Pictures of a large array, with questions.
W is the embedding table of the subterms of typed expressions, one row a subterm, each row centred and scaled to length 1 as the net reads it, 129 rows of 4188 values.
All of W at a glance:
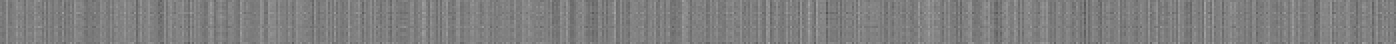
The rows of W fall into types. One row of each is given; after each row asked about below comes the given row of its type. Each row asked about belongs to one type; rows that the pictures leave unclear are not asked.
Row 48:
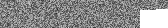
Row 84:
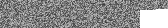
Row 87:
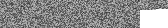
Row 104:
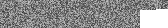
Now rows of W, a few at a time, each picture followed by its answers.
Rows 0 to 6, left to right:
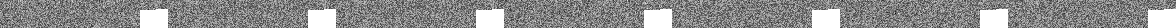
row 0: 104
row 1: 104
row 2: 104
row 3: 87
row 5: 87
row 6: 48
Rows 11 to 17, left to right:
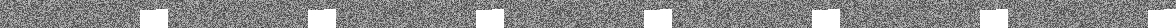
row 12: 48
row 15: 48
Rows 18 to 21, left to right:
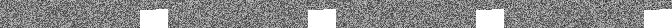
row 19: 48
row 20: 48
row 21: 87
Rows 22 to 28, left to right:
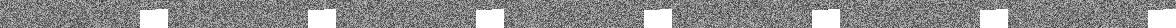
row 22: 87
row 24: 48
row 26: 104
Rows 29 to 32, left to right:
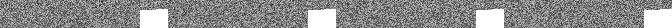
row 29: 87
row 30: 84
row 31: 87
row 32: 48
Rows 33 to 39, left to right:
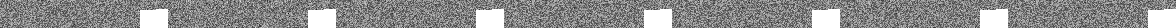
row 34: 104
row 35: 48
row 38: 48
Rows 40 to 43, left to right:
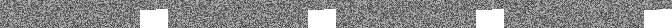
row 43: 87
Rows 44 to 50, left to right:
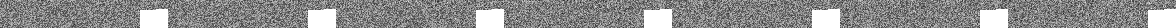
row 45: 84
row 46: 87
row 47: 104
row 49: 104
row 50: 87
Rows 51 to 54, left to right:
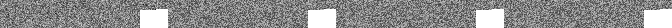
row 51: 104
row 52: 87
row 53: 84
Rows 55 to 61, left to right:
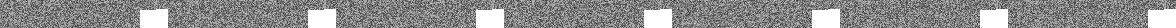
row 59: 84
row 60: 104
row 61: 104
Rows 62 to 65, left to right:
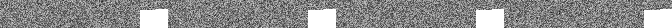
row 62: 87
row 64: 48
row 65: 87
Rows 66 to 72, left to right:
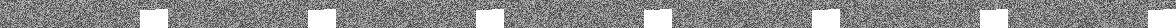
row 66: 48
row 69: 48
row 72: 87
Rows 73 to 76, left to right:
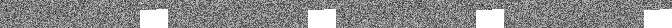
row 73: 87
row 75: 104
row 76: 48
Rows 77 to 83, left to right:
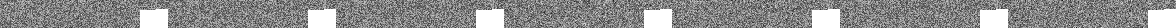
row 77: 48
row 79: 104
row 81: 104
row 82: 104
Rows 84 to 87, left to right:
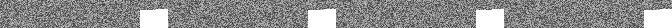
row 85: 87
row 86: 48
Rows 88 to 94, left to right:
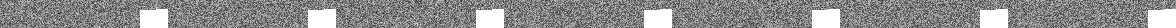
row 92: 87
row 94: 84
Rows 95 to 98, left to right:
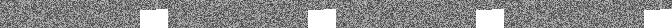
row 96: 84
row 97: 48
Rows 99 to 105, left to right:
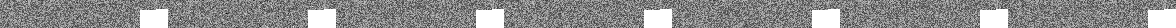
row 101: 104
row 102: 48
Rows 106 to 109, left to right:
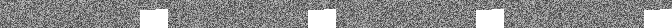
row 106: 48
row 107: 104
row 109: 48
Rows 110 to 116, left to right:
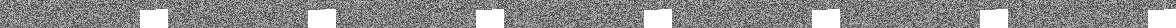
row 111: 87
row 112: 104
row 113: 84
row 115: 84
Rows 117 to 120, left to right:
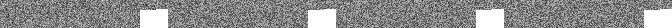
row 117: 104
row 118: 87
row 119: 48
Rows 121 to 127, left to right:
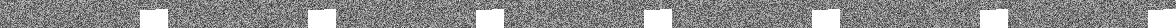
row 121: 48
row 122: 84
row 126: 87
